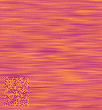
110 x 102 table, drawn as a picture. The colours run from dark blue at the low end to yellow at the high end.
No overall slope runs across the table. The grain runs across in streaks. The halves do not mirror each other. The bottom left is the roughest part. In the bottom left lies a patch that is rougher than the rest.
